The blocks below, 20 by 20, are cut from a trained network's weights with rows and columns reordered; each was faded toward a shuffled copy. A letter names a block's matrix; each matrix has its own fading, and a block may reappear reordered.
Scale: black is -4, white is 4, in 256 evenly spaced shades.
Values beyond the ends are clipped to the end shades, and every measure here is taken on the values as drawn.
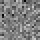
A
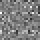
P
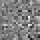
P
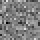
P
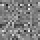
P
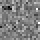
A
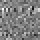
P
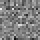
P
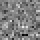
P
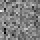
A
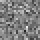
A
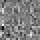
P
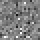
A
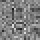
P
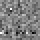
A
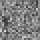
A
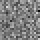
A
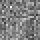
P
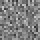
A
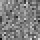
A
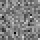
A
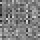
P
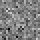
A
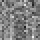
P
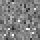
A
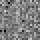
A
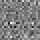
P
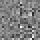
P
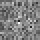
P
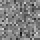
A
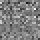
P
